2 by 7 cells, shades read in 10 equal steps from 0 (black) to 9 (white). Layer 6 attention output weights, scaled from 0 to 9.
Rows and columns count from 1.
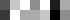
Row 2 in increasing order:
0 2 5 6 6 7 9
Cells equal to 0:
1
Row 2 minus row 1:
-1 2 -3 1 -2 -1 -1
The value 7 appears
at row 1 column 2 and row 2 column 5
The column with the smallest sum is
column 6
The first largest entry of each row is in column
3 2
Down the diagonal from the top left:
3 9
